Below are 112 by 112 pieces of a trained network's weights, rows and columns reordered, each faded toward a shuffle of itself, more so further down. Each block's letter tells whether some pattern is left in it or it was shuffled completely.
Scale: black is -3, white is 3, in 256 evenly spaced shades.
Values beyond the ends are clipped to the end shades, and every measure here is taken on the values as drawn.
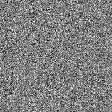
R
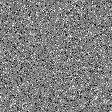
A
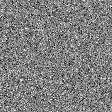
A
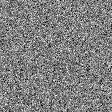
A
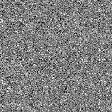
R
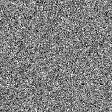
R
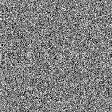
R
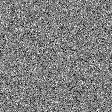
A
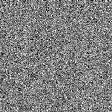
R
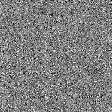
R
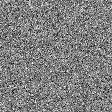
A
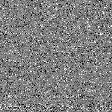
R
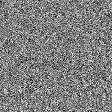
R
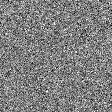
A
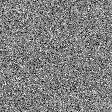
A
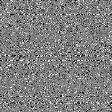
R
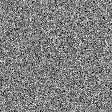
A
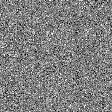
R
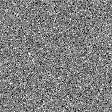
A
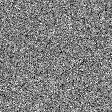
A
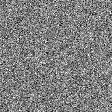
R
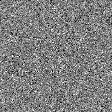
R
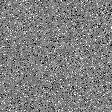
A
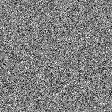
R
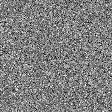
A
